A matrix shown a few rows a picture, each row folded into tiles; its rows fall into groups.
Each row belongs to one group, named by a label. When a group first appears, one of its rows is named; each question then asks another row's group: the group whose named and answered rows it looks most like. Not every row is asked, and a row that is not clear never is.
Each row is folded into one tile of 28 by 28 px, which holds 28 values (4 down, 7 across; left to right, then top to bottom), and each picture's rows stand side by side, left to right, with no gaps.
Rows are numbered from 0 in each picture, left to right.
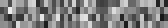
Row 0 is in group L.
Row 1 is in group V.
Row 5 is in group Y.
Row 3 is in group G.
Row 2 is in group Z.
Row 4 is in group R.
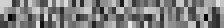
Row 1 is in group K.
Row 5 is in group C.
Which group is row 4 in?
L
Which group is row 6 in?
Y
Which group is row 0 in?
K
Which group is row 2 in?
Y
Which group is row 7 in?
R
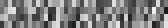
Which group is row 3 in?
G
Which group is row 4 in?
G
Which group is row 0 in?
R
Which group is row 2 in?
V
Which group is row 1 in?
Y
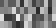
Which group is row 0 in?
Z
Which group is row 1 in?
Z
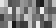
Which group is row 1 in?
Z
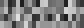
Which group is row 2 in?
L
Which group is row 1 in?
L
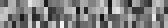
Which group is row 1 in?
Y
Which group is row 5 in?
L
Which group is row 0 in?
R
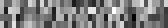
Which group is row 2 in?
G
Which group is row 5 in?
R
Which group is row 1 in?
Y
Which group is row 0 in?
L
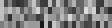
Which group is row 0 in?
G
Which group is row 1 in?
K
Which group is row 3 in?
K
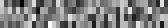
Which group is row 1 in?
V
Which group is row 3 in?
C
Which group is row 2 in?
V
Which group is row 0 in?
G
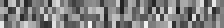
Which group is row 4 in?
V
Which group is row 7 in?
V
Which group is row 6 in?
V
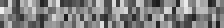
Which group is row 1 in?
K
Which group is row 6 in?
L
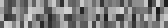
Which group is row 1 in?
R
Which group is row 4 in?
C
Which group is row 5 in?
V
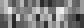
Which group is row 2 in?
R
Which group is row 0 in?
K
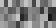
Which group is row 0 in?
Y
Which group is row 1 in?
Y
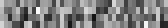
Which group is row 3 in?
G
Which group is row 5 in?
C
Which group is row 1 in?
L
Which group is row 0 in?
Y
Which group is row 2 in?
R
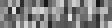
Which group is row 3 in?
K
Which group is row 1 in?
C
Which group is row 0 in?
Z
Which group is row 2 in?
V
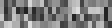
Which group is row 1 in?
Y
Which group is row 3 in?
C
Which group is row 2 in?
L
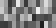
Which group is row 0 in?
V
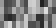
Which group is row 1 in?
K
